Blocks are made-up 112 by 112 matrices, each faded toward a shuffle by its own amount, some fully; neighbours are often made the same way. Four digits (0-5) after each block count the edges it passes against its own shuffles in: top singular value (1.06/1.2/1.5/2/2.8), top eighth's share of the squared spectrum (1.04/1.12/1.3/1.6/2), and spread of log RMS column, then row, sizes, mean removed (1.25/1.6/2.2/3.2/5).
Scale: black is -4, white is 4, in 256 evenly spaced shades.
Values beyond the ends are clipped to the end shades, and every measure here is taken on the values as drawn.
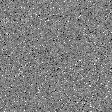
2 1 0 0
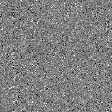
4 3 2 1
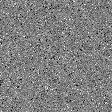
2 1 0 0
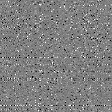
4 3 2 2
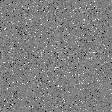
3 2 0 0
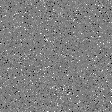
2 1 0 0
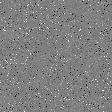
0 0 0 0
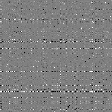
5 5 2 3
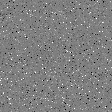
2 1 0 0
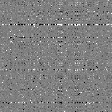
5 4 2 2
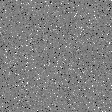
0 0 0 0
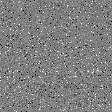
3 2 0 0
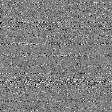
2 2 0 4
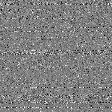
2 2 0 3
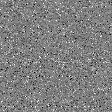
1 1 0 2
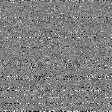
2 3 0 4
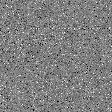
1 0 0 1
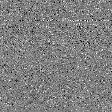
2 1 0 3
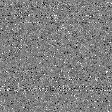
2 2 0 2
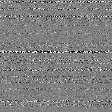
3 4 0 4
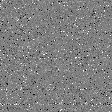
1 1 0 1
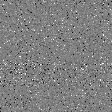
2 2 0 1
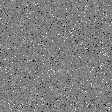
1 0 0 0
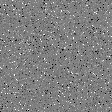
0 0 0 0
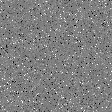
0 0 0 0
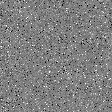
2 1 0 0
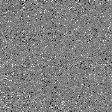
2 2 2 2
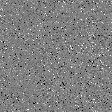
1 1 1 1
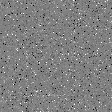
1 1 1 0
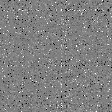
2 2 1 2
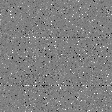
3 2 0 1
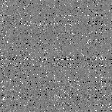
2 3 2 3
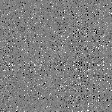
2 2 2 2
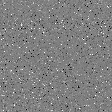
1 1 0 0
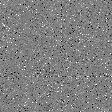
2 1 0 1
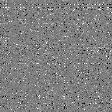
2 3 2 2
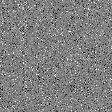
2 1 1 0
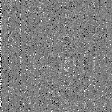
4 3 3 0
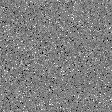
2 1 0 0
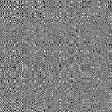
5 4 3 3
